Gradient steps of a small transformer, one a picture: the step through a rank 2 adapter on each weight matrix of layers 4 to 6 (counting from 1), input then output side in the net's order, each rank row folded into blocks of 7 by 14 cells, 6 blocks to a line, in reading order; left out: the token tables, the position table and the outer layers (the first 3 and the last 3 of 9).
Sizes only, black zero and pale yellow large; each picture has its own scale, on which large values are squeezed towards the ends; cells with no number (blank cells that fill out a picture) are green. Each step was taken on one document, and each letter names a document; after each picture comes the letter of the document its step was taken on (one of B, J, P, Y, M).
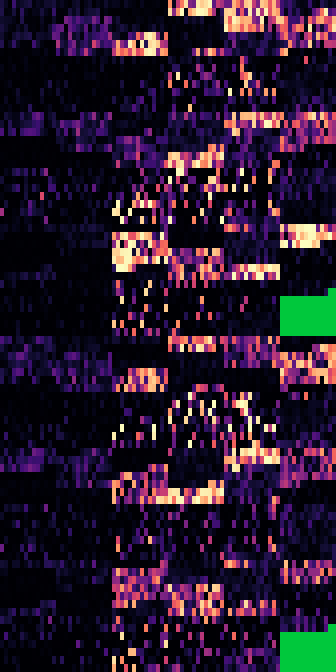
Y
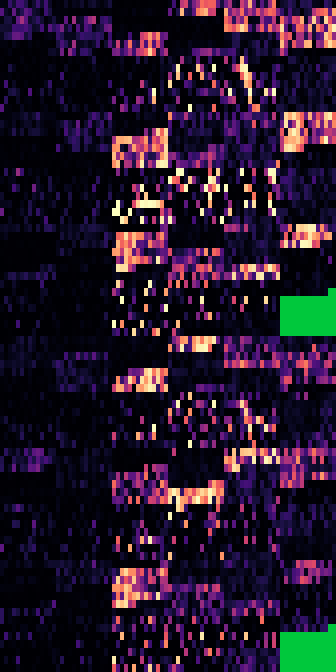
Y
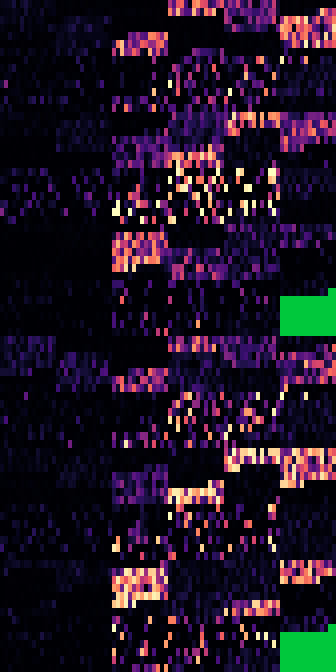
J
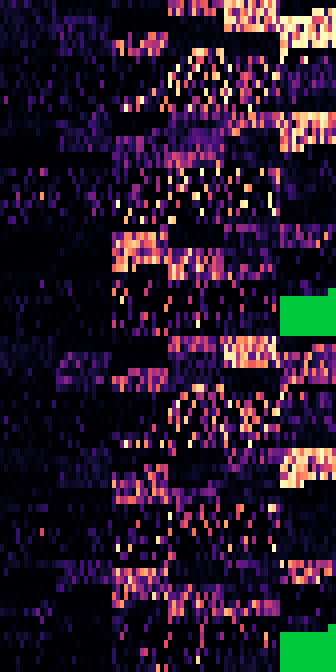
J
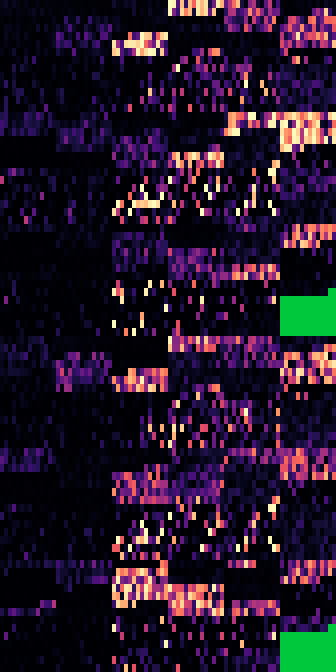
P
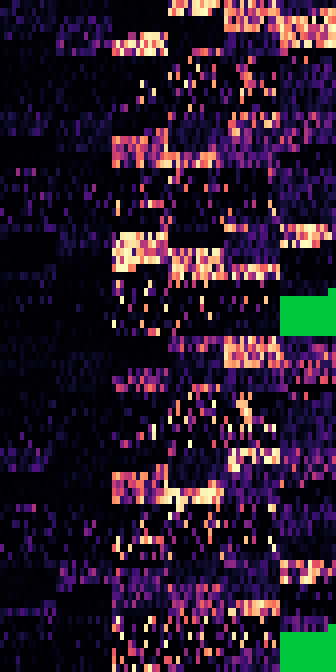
Y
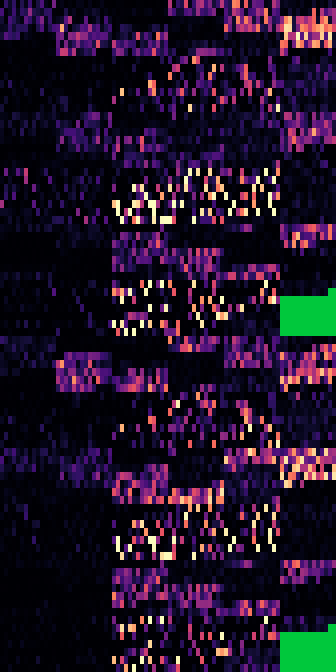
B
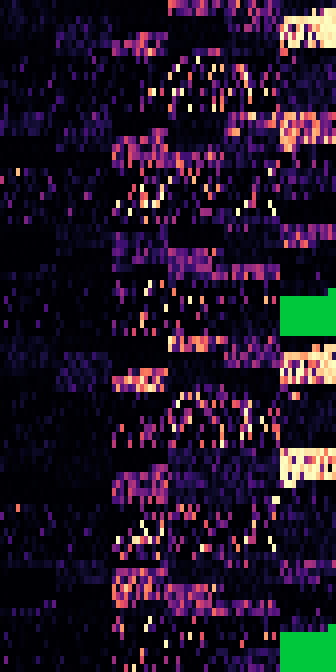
P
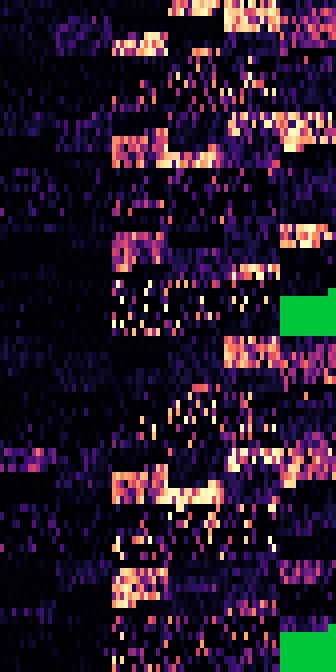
Y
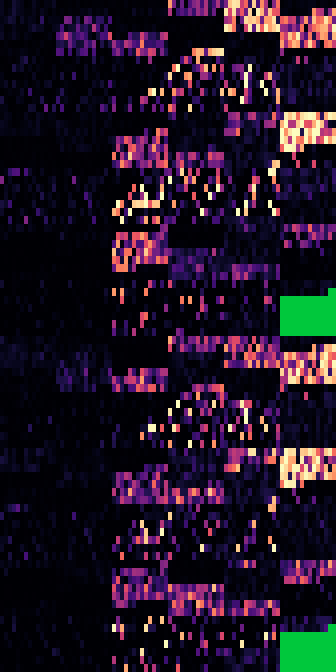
P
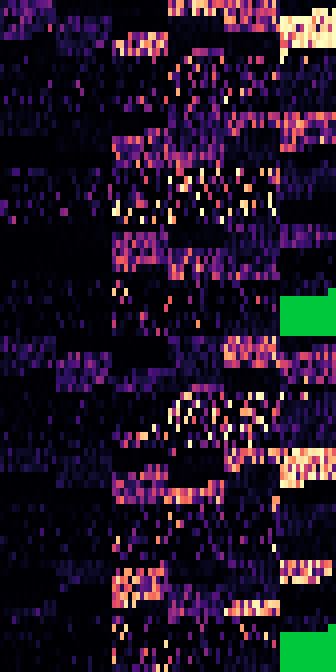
J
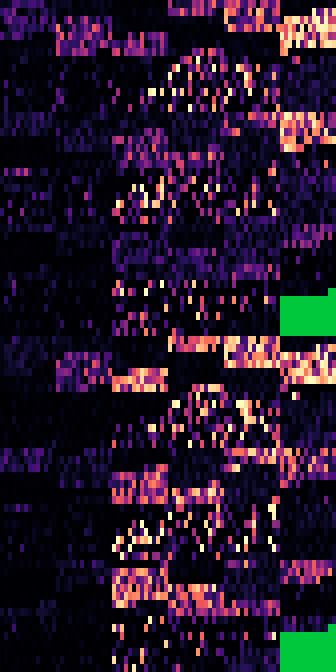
P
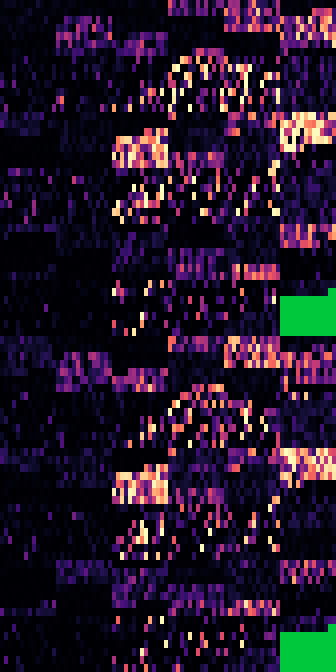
P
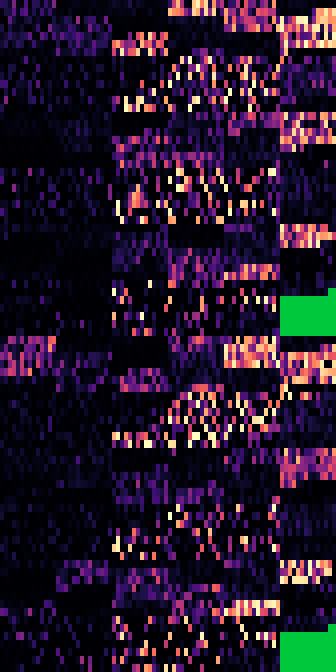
J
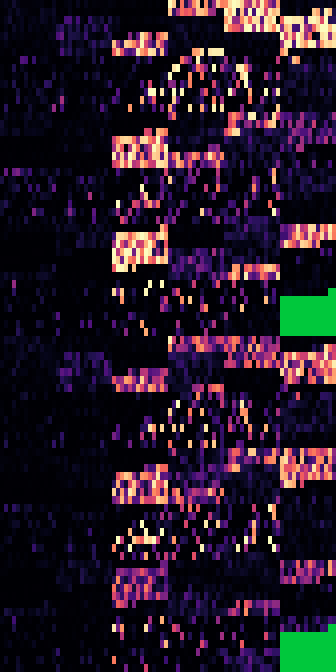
P
